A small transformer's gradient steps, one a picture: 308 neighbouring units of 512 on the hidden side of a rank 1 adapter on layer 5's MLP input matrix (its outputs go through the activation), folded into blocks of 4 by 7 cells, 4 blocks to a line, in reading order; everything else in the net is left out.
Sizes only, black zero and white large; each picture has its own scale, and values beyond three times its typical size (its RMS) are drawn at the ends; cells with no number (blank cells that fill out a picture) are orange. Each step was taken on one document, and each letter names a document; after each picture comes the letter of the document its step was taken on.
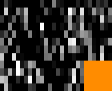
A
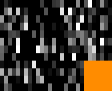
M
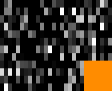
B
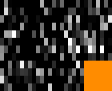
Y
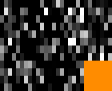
A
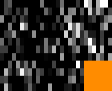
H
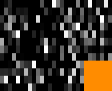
M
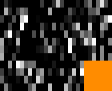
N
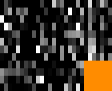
M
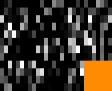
Y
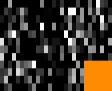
A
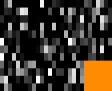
A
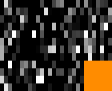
N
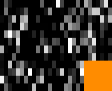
N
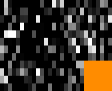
Y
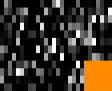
H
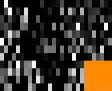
B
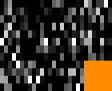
A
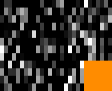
Y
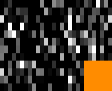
Y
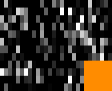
M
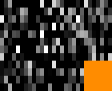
A
